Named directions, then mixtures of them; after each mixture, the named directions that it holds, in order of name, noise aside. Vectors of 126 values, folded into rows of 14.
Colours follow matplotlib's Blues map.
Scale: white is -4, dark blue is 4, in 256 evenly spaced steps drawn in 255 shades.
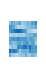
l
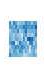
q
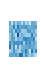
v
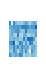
q, v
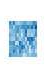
q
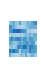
l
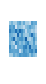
l, q, v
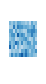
l, q, v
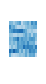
l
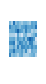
l, q, v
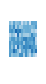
l, v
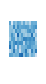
v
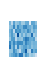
v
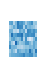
l, q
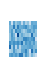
v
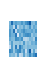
v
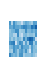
q, v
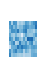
l, q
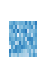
l, q, v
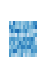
l, q, v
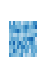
l, q, v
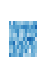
q, v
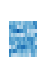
l, q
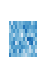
q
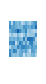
l, q, v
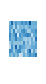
v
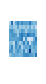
q, v
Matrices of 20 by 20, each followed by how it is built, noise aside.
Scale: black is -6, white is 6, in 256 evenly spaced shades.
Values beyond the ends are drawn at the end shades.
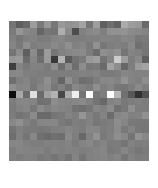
uneven rows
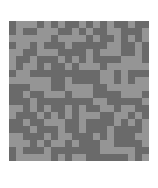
noise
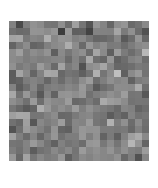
noise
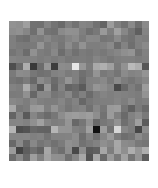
uneven rows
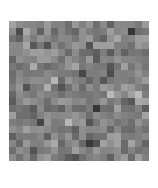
noise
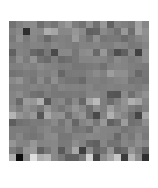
uneven rows
